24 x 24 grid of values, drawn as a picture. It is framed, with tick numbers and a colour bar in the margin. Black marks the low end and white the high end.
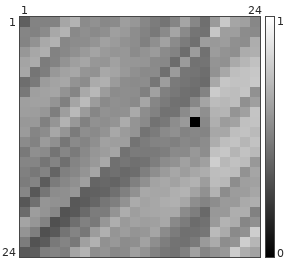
Streaks slant up to the right. One lone cell stands out, far lower than its neighbours. A vertical seam about 80% of the way across splits the table, and the right part is higher. The bottom left is the ninth with the lowest average.
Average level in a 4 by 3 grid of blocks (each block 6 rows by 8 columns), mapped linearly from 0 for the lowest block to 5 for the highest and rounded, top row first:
3 2 3
3 2 4
1 1 5
0 3 3
